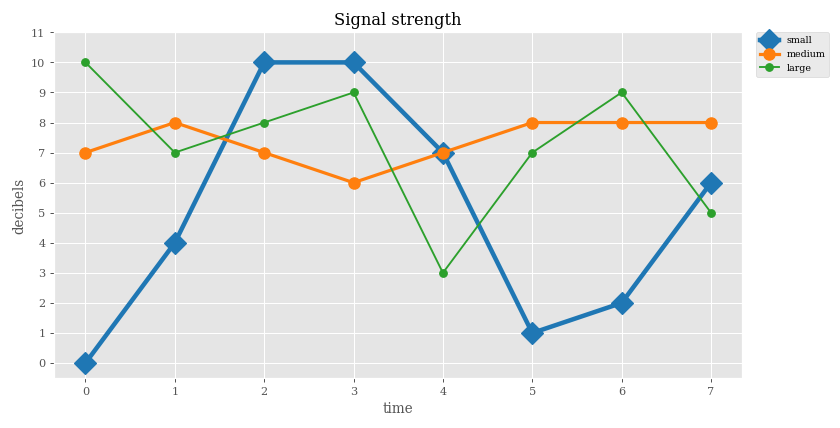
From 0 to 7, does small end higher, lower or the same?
higher
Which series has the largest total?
medium
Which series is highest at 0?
large
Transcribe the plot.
Title: Signal strength
x-axis: time, ticks 0 1 2 3 4 5 6 7
y-axis: decibels, ticks 0 1 2 3 4 5 6 7 8 9 10 11
Legend: small, medium, large
Values:
small: 0 4 10 10 7 1 2 6
medium: 7 8 7 6 7 8 8 8
large: 10 7 8 9 3 7 9 5
